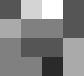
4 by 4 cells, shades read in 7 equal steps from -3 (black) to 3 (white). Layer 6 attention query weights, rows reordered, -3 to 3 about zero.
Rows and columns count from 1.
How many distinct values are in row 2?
3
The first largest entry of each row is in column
3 1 4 4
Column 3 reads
3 0 -1 -2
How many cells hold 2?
1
